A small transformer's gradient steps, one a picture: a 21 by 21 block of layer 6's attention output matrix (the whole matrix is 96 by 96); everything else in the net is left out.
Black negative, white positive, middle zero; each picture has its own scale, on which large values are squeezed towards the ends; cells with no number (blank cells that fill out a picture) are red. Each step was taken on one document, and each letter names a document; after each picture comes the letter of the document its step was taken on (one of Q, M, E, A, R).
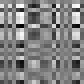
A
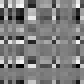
A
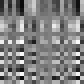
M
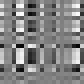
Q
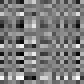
M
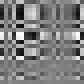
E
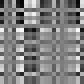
E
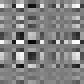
Q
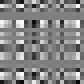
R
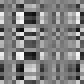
E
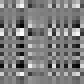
A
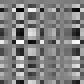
Q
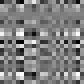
M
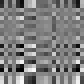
M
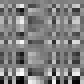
A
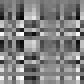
E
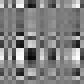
Q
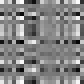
M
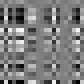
A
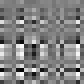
R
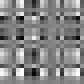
R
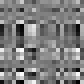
M
